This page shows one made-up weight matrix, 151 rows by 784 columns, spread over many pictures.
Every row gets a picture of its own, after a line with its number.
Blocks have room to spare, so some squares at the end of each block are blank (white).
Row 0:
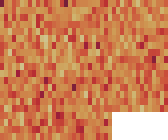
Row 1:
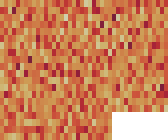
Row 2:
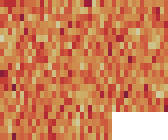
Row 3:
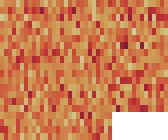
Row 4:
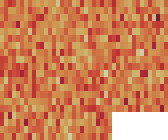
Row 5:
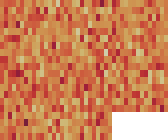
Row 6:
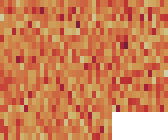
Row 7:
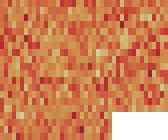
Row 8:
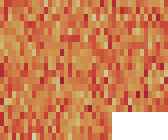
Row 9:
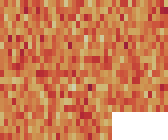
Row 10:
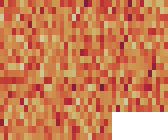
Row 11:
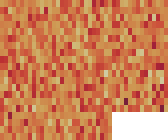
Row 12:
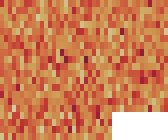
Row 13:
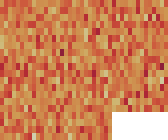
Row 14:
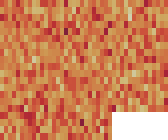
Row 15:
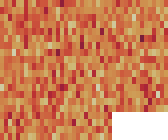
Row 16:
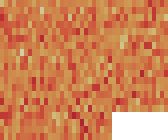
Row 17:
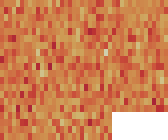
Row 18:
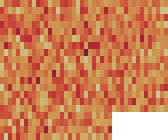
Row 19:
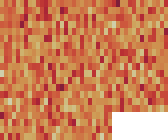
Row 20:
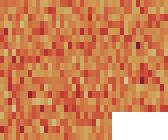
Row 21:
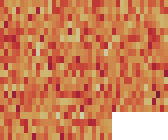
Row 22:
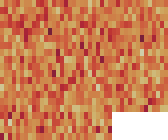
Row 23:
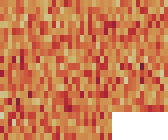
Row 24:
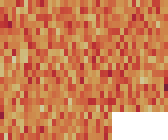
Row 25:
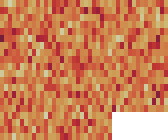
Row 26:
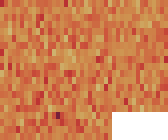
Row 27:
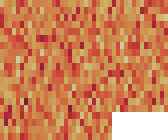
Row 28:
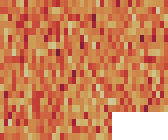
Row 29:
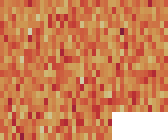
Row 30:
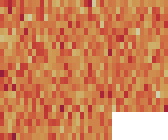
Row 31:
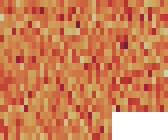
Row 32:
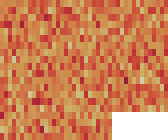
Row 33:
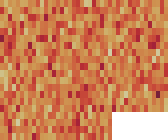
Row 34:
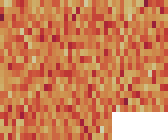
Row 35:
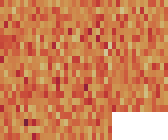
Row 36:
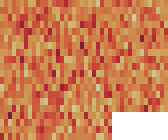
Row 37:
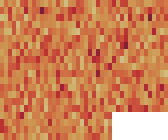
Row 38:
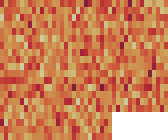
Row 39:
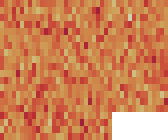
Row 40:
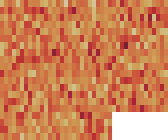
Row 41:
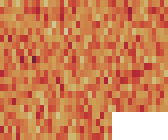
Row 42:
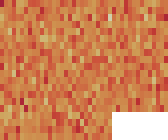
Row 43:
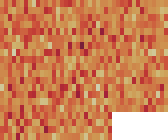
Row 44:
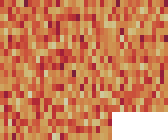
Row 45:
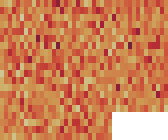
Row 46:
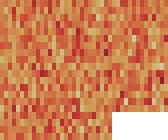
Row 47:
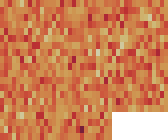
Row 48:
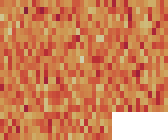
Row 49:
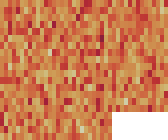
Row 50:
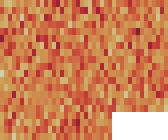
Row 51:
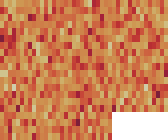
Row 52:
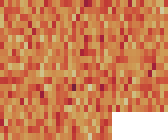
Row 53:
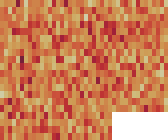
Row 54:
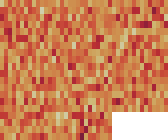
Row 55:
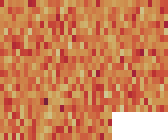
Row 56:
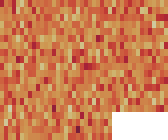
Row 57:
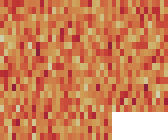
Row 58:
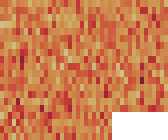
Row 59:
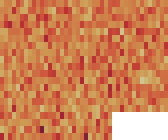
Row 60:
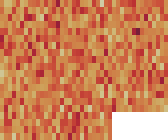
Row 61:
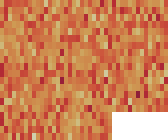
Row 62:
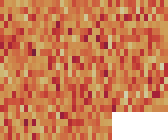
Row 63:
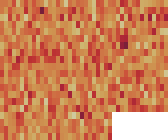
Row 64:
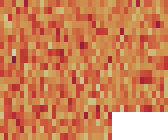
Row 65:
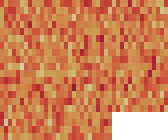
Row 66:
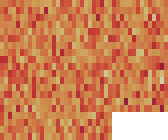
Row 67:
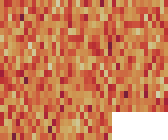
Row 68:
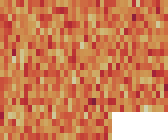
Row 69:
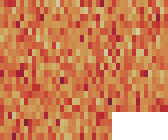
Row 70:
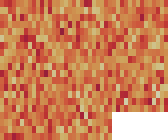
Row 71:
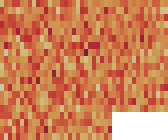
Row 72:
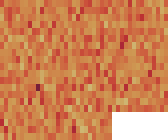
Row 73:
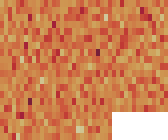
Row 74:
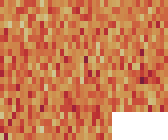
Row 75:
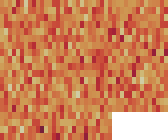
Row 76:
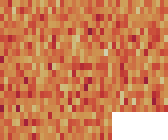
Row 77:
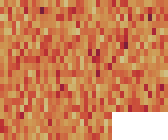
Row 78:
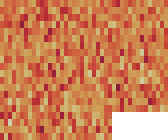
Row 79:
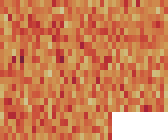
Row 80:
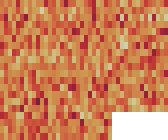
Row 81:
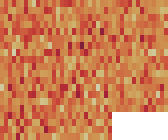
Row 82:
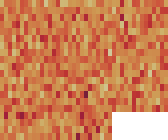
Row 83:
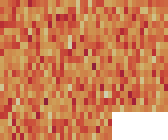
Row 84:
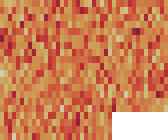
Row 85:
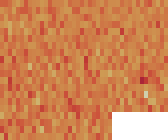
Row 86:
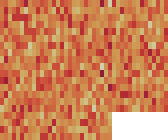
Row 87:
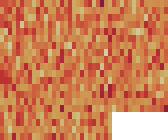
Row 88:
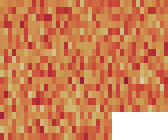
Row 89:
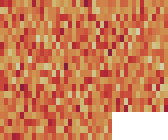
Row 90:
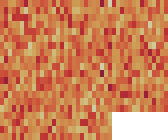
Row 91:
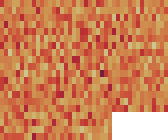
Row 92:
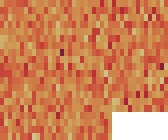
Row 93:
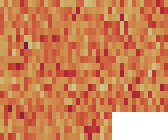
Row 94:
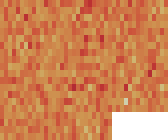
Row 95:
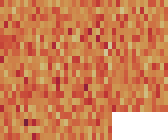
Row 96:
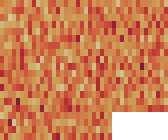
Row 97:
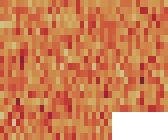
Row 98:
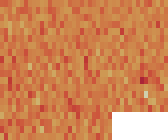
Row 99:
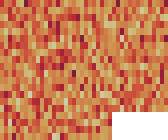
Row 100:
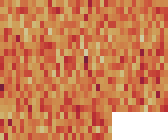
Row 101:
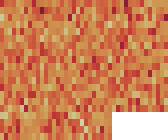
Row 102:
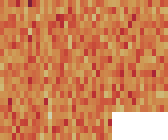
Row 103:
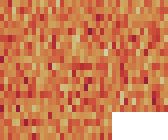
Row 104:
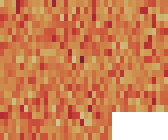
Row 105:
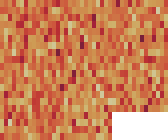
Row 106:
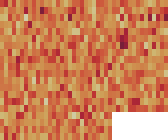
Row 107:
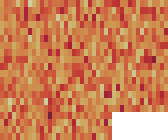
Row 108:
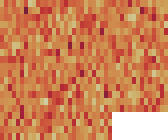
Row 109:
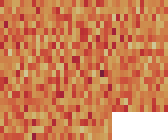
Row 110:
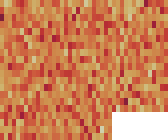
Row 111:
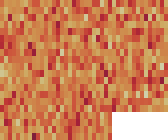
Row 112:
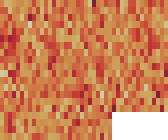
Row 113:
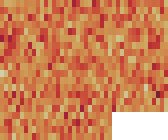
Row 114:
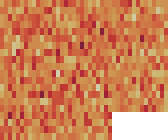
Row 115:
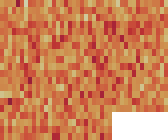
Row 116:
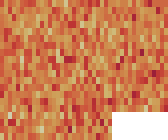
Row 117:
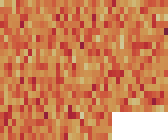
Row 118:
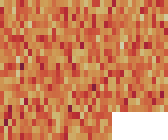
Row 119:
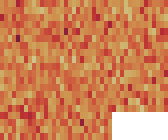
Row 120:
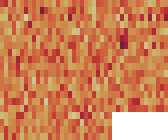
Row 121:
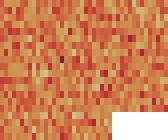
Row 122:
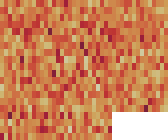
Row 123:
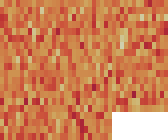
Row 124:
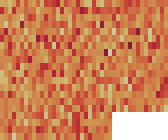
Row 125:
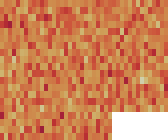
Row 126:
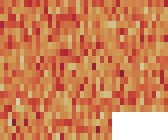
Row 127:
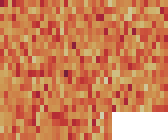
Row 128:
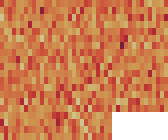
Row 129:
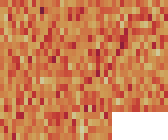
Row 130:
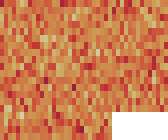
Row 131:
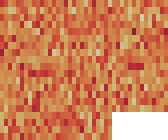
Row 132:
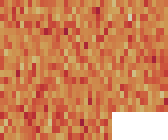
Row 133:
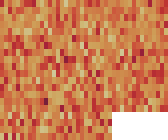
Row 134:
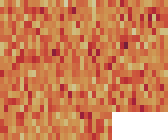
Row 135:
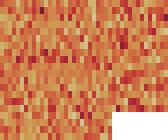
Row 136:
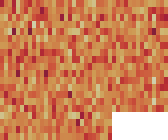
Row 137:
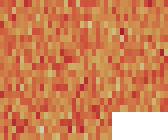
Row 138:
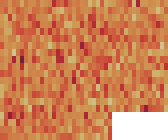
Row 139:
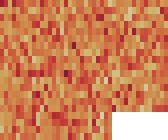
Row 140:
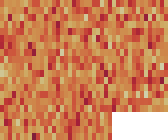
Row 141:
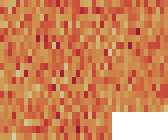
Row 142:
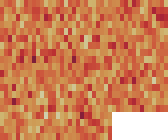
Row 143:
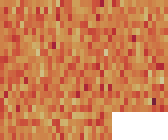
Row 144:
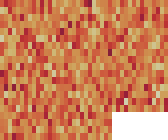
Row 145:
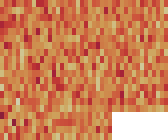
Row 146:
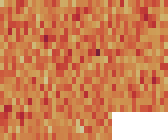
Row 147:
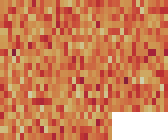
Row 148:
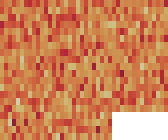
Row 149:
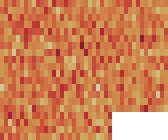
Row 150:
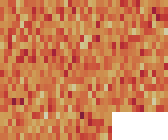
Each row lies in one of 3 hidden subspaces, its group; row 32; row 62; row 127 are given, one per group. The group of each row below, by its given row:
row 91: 62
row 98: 32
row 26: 127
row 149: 32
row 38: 127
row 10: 127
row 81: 32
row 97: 32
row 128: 127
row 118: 127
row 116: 32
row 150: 127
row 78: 32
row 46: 62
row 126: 32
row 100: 32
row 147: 32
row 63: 127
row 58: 32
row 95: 62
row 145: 32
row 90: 62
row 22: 32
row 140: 62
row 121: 62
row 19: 32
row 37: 127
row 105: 32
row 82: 127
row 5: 62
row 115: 32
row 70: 62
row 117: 127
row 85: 32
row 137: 32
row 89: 62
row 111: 62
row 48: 127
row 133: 32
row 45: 62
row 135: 127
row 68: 32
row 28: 32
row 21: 62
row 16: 127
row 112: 62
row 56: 127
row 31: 127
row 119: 127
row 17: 62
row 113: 62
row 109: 62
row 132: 127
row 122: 32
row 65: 127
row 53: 32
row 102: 32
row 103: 62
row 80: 127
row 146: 127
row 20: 32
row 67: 62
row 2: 62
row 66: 62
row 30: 62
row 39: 127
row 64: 32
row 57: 62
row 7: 127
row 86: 62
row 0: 127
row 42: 127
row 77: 127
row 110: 127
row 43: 32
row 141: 62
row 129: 127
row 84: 62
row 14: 127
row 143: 62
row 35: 62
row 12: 32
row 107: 32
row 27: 127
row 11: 62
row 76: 62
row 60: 62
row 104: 127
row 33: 62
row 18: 32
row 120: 127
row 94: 127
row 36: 32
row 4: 62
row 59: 32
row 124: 62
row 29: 32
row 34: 127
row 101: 127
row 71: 32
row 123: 127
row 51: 62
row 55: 32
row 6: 127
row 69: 62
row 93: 127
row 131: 127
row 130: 127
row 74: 32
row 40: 127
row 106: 127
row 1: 62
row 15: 32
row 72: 127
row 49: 127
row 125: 32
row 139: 127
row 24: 32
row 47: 127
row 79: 32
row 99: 32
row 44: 32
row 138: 32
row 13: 62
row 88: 32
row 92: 62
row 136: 127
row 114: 32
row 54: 127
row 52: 127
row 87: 62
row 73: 127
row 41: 127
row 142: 127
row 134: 127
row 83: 32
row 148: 32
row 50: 62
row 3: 127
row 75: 32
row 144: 62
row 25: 62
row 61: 62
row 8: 62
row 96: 32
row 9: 127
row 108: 32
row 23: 32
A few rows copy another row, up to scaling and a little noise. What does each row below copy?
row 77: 37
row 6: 31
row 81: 43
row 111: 140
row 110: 34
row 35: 95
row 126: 148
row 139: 127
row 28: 105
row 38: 10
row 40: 134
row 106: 120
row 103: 76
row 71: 18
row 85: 98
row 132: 39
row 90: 86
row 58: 97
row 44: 99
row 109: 91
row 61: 8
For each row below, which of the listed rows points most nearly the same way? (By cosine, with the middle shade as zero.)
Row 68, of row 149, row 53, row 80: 80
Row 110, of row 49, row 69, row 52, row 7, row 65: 69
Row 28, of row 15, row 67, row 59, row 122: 15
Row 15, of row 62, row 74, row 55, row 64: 64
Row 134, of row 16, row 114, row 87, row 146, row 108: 146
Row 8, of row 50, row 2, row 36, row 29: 2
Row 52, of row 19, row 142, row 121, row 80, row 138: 80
